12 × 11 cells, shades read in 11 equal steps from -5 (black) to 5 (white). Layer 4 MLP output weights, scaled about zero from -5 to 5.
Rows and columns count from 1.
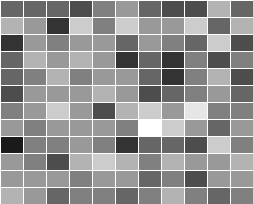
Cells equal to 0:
28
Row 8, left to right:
1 0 1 1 1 0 5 3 1 -1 1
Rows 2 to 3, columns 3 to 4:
-3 3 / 0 1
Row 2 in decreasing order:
3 3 3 2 2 1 1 1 0 -1 -3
